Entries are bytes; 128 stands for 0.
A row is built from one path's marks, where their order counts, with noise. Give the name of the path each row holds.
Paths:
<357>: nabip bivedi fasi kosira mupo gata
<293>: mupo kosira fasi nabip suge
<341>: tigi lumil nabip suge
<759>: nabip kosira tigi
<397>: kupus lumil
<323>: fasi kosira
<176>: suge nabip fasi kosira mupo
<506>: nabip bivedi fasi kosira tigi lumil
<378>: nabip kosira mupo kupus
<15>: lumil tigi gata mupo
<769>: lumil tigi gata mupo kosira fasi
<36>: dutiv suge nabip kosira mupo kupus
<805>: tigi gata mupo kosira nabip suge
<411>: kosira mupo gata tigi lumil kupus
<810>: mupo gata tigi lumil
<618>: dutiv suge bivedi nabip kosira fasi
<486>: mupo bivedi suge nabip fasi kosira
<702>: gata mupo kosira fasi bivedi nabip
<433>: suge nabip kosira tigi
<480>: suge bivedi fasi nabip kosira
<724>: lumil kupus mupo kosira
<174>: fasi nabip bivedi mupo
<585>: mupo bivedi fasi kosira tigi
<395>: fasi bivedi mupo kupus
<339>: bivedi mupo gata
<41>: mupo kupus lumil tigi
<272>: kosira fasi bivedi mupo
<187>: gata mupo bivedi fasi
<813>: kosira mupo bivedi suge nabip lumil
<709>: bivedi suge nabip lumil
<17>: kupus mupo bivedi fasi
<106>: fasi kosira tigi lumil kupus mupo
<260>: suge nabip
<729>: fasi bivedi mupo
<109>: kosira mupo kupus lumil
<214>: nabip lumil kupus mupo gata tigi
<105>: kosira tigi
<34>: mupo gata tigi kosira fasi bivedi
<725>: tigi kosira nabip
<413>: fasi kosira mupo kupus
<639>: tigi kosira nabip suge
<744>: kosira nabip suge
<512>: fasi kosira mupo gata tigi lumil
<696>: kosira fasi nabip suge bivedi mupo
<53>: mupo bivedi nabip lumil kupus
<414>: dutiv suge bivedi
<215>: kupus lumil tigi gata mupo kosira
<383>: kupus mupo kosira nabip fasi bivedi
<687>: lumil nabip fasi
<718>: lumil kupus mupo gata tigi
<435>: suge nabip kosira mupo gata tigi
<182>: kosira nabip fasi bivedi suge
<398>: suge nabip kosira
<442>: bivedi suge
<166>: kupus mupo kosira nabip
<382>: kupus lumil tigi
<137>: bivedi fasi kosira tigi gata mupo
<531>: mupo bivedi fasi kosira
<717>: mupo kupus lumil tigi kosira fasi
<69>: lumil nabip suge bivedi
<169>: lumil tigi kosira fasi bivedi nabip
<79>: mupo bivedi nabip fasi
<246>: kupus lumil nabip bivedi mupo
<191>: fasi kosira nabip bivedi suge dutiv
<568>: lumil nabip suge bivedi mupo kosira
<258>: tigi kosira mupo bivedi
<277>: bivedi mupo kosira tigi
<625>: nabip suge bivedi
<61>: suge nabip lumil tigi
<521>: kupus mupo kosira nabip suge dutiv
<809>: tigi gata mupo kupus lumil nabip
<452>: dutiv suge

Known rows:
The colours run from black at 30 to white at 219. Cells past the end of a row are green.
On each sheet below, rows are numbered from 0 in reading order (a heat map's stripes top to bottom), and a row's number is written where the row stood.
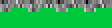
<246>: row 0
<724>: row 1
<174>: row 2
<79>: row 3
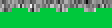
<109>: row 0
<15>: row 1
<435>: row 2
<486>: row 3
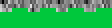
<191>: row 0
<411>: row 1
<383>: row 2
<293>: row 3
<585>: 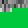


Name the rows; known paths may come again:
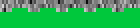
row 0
<718>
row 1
<174>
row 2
<531>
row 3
<383>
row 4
<724>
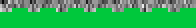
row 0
<191>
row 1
<258>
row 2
<106>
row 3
<277>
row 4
<36>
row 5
<15>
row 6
<246>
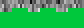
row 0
<109>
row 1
<34>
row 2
<293>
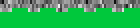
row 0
<639>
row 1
<585>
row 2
<810>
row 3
<79>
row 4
<323>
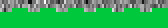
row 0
<411>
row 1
<260>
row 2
<521>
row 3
<486>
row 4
<717>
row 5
<357>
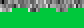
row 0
<618>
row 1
<397>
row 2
<378>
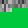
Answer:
<435>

